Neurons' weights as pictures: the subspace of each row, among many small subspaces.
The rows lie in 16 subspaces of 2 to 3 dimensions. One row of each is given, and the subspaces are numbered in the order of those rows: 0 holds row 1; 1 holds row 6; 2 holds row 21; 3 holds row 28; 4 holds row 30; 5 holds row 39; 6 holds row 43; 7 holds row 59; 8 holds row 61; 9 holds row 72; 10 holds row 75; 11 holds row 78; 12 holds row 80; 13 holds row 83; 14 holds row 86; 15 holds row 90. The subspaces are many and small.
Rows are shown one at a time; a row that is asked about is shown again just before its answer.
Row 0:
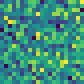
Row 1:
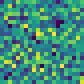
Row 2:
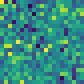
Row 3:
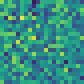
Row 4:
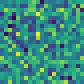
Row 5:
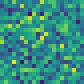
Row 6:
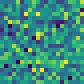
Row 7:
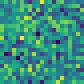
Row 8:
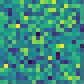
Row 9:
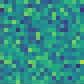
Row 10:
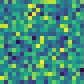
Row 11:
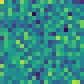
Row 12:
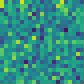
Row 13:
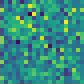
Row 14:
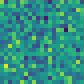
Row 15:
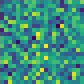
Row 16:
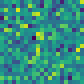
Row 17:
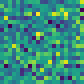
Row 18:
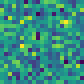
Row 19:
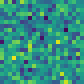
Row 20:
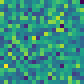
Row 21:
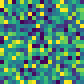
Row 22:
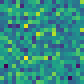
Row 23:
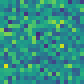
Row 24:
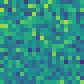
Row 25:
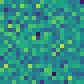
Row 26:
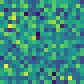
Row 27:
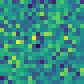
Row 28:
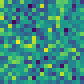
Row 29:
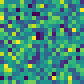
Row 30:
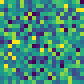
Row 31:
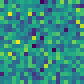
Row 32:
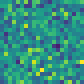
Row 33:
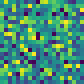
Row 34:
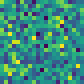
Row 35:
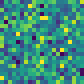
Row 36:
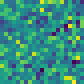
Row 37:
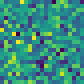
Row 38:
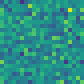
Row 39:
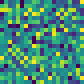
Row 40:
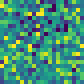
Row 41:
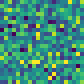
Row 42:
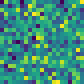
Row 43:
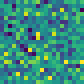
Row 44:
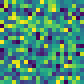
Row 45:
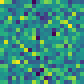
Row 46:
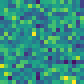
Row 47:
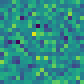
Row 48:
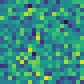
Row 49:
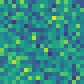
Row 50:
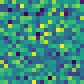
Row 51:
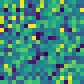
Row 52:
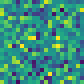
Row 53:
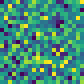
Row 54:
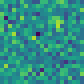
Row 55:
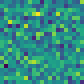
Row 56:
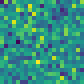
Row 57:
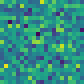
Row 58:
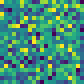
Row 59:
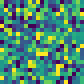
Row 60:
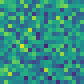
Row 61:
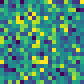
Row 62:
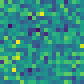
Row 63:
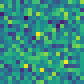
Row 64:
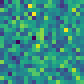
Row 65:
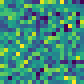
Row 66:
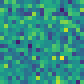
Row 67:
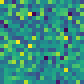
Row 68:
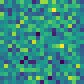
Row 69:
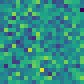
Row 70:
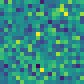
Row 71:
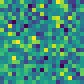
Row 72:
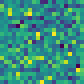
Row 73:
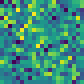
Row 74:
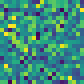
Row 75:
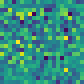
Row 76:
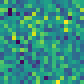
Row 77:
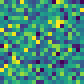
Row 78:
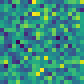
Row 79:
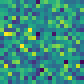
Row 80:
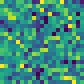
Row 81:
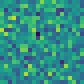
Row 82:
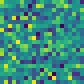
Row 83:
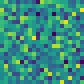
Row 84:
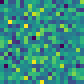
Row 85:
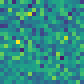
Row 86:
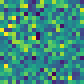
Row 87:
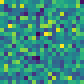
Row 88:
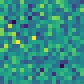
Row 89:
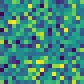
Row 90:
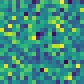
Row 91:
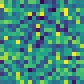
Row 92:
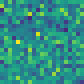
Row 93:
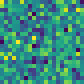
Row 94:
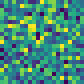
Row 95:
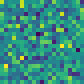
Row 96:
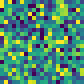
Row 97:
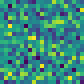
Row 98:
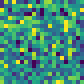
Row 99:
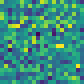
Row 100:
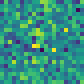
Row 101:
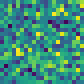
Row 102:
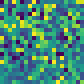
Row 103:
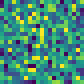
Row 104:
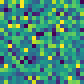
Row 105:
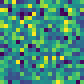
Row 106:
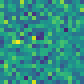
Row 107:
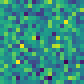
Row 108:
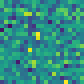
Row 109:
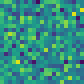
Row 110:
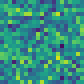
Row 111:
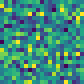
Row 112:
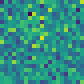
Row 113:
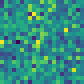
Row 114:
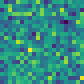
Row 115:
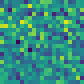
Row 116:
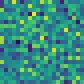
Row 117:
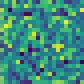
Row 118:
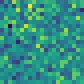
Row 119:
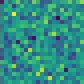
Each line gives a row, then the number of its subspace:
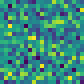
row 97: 0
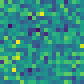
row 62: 8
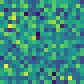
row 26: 14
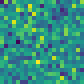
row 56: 3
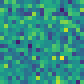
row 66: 10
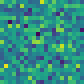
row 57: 5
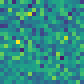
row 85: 11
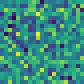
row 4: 14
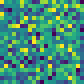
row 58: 9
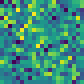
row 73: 3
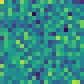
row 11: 12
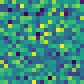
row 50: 8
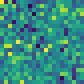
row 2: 3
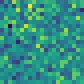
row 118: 3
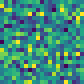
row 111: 7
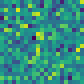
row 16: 7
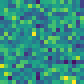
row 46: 12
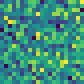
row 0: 1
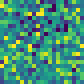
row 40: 8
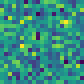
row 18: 13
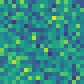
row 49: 3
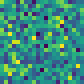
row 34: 15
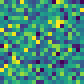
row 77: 0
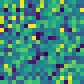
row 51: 7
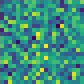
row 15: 15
